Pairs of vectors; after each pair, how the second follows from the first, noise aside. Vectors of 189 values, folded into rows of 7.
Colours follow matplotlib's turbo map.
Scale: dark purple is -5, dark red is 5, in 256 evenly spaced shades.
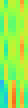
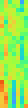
negated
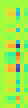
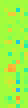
partly zeroed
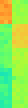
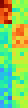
scaled up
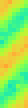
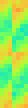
wrapped around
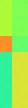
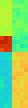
scaled up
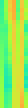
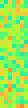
shuffled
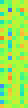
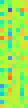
copied
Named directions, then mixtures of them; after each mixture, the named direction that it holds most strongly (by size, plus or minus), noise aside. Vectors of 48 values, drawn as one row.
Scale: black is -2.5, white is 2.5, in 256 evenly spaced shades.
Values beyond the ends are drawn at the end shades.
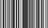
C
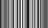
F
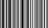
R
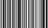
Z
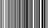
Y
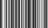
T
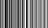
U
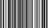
Y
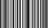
F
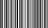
C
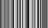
F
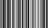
Z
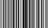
C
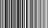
U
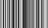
C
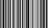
Z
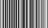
C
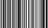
Z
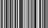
C
